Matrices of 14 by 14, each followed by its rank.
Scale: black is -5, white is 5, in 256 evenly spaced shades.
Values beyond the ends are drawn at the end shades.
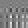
one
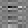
one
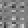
two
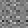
two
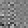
two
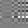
one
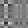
one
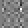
two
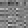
two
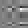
one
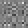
two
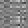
two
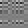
one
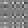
one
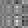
one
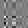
one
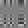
one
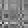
two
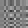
one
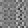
two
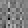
two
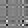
one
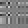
one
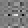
two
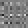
two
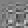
two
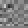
two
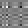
one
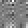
two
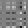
one
